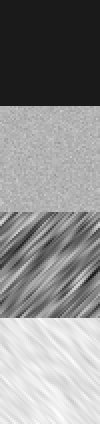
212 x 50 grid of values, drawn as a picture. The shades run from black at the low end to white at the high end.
The table splits into 4 rows of 1 panel. Panel 1,1: very low, flat. Panel 2,1: high, fine-grained, faint in contrast. Panel 3,1: middling, slanting up to the right, strong in contrast. Panel 4,1: very high, slanting down to the right, faint in contrast.
